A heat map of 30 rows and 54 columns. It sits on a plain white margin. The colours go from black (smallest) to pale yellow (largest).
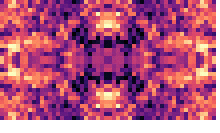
The values follow a bell shape. No single row or column stands out from its neighbours. No seam splits the table. It mirrors both left to right and top to bottom. The field is mottled with small blotches.
